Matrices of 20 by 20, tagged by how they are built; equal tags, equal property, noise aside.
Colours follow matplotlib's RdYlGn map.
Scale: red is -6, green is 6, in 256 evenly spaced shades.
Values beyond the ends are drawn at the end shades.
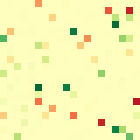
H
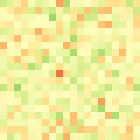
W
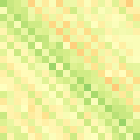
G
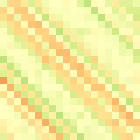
G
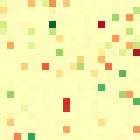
H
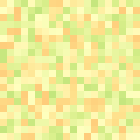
W
